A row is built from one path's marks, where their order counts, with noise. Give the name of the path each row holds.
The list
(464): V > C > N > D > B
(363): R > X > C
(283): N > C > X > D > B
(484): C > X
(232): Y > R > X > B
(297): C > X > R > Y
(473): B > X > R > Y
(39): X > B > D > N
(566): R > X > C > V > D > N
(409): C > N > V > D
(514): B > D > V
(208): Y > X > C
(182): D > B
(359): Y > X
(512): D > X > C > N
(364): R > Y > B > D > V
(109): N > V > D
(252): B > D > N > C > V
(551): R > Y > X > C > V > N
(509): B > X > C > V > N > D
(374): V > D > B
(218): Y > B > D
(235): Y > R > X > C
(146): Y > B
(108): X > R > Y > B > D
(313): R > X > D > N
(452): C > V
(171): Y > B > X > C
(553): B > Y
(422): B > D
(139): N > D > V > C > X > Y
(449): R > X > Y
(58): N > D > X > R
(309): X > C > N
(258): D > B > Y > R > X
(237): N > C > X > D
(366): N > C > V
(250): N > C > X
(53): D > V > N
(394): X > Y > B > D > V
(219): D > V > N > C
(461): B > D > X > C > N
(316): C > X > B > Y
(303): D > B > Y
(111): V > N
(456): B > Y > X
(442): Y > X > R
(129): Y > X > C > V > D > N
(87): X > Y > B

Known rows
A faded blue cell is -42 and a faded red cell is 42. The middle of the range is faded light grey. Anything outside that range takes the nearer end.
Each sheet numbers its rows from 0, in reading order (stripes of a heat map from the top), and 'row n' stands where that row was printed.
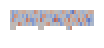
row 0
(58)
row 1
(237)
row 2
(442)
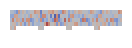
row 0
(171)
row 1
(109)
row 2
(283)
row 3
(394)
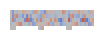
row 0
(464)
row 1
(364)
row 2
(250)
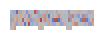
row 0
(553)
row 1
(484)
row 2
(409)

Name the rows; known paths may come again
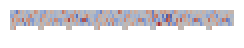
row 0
(87)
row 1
(39)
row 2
(484)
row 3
(218)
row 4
(509)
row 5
(111)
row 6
(309)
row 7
(297)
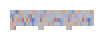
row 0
(442)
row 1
(129)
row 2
(313)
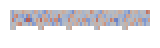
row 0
(409)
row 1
(208)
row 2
(394)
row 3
(551)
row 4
(258)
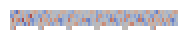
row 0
(359)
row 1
(235)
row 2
(566)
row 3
(139)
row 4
(464)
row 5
(232)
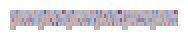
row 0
(171)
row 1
(553)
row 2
(473)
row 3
(422)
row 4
(283)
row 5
(303)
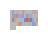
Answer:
(237)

